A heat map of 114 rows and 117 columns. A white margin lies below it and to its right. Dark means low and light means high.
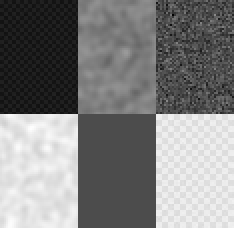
The table splits into 2 rows of 3 panels. Panel 1,1: very low, checkered, faint in contrast. Panel 1,2: middling, blotchy, faint in contrast. Panel 1,3: low, fine-grained. Panel 2,1: very high, blotchy, faint in contrast. Panel 2,2: low, flat. Panel 2,3: very high, checkered, faint in contrast.
